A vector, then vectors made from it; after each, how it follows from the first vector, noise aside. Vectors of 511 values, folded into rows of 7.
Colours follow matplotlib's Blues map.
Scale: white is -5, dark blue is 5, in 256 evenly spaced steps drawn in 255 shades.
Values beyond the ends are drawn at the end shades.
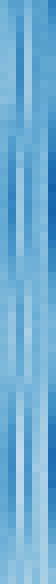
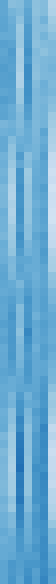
negated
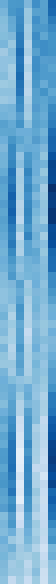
scaled up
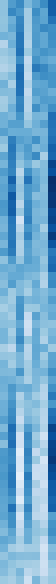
scaled up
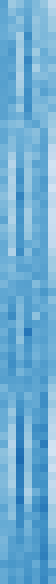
negated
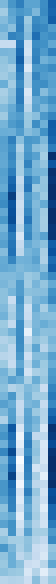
scaled up
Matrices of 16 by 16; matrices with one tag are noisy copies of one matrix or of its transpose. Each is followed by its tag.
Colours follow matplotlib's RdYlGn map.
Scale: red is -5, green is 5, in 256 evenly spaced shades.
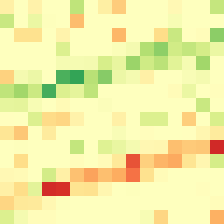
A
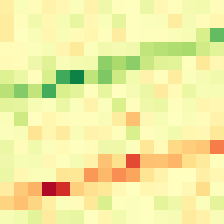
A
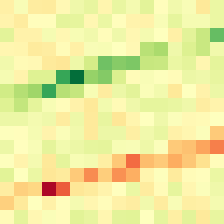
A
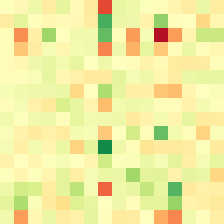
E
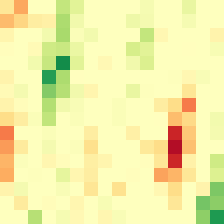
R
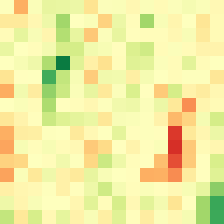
R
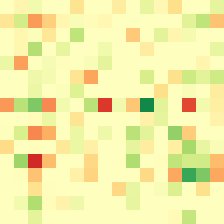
E
